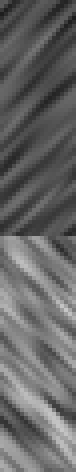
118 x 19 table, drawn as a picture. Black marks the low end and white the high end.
It is made of 2 by 1 panels. Panel 1,1: low, slanting up to the right. Panel 2,1: middling, slanting down to the right, strong in contrast.
